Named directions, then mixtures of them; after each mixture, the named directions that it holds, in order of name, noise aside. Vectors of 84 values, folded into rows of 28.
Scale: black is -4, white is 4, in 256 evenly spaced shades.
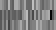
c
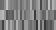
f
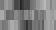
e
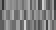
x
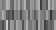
c, f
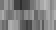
e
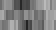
e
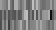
c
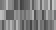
e, f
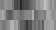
e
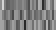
x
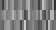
c, x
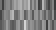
e, x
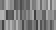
e, f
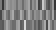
x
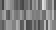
e, x
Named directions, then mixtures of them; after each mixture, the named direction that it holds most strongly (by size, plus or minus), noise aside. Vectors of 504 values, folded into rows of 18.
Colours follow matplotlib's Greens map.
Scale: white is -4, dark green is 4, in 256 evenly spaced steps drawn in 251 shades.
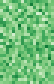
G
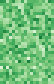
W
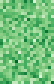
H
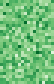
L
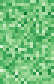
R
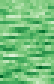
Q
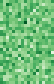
L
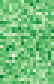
G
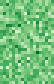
L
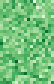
H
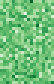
R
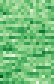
Q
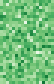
L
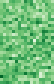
H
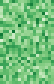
G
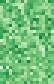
W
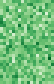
G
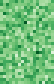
L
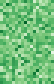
L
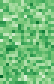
G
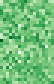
W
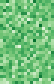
H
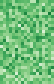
R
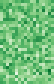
R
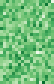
L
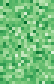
L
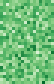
L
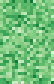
H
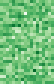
R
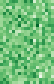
H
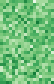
H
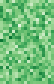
W
